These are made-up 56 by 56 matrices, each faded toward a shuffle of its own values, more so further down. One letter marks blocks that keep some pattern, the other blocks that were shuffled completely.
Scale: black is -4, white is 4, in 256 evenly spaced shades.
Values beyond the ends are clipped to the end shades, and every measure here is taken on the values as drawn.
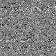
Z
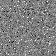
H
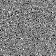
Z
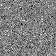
H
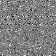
Z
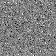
H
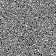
H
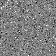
H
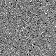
H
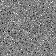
H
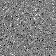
H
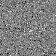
Z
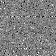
Z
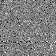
Z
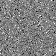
H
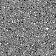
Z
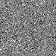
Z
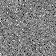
H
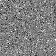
H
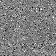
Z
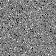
H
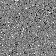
H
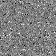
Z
